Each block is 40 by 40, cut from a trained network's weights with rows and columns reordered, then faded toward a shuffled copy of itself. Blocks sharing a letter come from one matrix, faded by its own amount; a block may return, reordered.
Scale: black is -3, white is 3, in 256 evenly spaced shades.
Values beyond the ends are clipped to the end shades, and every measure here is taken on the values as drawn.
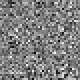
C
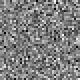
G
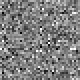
C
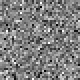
G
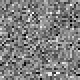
G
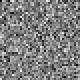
G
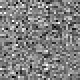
G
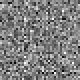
G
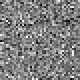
G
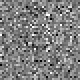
C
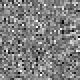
C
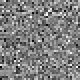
G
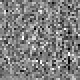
C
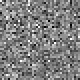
C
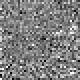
C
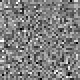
C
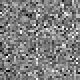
C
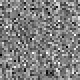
C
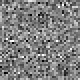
G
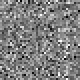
C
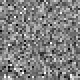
C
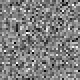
C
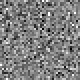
C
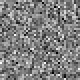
G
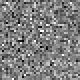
C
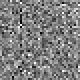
C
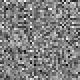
G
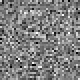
G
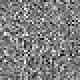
C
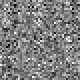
C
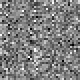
C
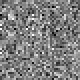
G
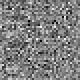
G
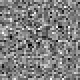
G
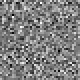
G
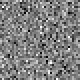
G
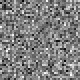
G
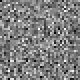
G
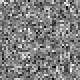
G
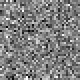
C
